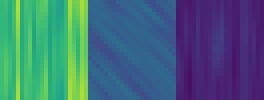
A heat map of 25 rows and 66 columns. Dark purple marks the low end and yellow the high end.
The table splits into one row of 3 panels. Panel 1,1: high, streaked downward. Panel 1,2: low, slanting down to the right, faint in contrast. Panel 1,3: very low, streaked downward, faint in contrast.
